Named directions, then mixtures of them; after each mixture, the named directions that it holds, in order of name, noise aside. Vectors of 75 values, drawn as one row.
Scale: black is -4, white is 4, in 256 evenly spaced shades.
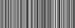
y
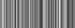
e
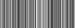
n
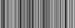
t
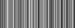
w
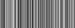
e, t, w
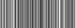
e, t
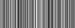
n, t, y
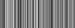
n, t, w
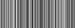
e, t, y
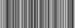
e, w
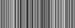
e, t, y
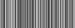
e, n, t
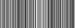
n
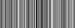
n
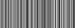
y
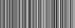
y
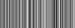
y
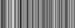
t, w, y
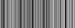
t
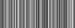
e, n, w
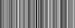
n, y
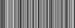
t, w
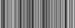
t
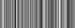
e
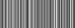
w, y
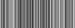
e, t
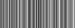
n, y
